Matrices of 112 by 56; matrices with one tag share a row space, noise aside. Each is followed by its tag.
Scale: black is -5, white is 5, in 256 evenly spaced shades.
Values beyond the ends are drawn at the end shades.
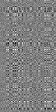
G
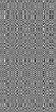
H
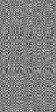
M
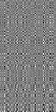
H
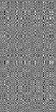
H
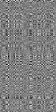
M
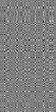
H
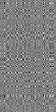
H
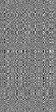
H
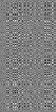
G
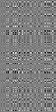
G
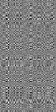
M
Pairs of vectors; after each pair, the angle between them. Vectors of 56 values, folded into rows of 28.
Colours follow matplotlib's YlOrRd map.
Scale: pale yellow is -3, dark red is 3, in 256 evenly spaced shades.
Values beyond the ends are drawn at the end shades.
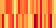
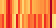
partly aligned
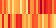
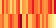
partly aligned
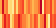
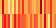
nearly parallel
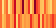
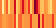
nearly parallel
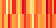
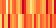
nearly parallel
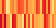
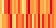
partly opposed
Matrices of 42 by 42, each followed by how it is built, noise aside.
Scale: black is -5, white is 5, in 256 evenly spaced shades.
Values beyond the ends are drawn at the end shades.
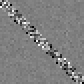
banded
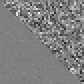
upper triangular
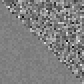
upper triangular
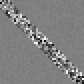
banded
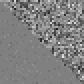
upper triangular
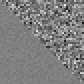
upper triangular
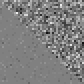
upper triangular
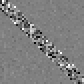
banded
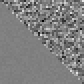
upper triangular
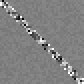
banded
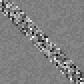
banded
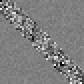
banded
